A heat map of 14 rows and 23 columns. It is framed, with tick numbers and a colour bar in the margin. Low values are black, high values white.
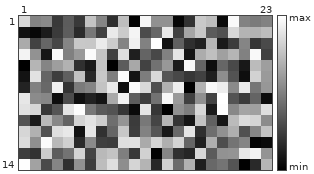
Ninth with the highest average: bottom left. Stripes: none. Slope: none. Seam: none. Histogram: flat.
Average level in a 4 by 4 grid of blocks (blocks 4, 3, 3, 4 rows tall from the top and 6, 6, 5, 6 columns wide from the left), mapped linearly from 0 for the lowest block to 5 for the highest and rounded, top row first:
0 5 1 3
1 2 1 2
3 1 1 3
4 4 0 1
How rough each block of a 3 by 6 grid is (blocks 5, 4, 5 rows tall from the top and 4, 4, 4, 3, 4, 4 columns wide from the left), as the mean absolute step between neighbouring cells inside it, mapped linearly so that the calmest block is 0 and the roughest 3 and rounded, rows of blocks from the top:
102210 / 113111 / 110111
